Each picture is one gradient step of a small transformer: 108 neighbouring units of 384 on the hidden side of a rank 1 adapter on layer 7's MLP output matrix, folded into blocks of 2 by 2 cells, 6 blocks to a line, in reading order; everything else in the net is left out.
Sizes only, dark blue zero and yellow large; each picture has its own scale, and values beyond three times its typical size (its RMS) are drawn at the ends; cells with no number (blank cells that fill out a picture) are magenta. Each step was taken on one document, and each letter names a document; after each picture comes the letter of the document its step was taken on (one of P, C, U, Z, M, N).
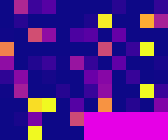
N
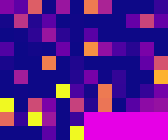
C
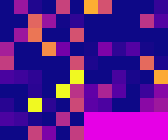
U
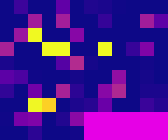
U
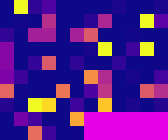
N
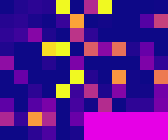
C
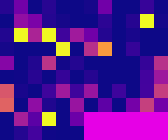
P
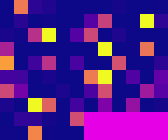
N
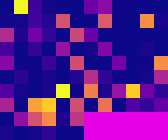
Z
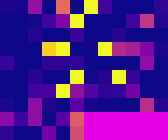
U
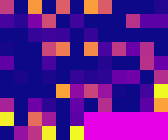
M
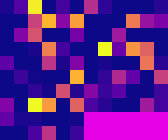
U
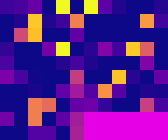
U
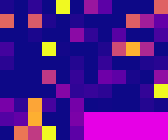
M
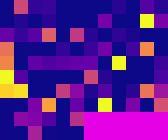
N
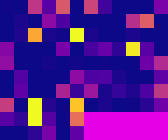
C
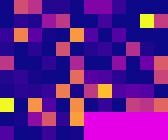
Z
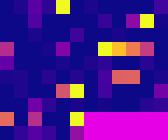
M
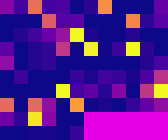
C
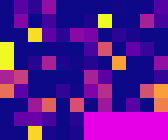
N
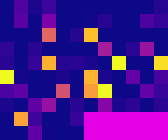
N
